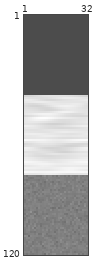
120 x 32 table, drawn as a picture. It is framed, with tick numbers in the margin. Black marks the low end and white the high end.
The table splits into 3 rows of 1 panel. Panel 1,1: low, flat. Panel 2,1: very high, streaked across, faint in contrast. Panel 3,1: middling, fine-grained, faint in contrast.
